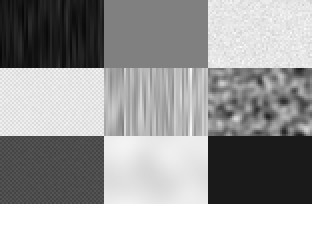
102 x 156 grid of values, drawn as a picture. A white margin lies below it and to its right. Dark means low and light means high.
It is made of 3 by 3 panels. Panel 1,1: very low, streaked downward, faint in contrast. Panel 1,2: middling, flat. Panel 1,3: very high, fine-grained, faint in contrast. Panel 2,1: very high, checkered, faint in contrast. Panel 2,2: high, streaked downward. Panel 2,3: middling, blotchy, strong in contrast. Panel 3,1: low, checkered, faint in contrast. Panel 3,2: very high, smooth, faint in contrast. Panel 3,3: very low, flat.
